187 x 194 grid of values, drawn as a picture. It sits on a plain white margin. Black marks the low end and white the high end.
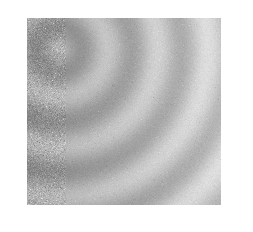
The right part is calmer, past a seam about 20% of the way across. Rings spread out from the top left. Overall the values sit about 70% of the way up the scale. Values rise toward the right.
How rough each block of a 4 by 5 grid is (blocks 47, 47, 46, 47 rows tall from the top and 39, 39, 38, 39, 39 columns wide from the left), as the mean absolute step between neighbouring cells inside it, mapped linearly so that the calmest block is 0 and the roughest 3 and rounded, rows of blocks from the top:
3 0 0 0 0 / 3 0 0 0 0 / 3 0 0 0 0 / 3 0 0 0 0
